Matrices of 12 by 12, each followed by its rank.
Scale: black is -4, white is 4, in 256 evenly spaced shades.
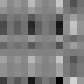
one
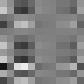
one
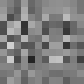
two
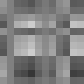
one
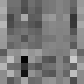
two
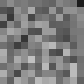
full rank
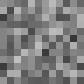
full rank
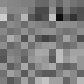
two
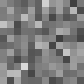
full rank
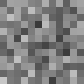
full rank
